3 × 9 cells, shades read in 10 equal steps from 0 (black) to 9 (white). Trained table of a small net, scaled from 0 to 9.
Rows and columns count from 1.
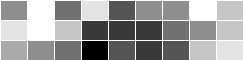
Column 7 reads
5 4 3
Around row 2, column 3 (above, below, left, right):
4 4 9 2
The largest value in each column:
8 9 7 8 3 5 5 9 8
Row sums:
55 46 38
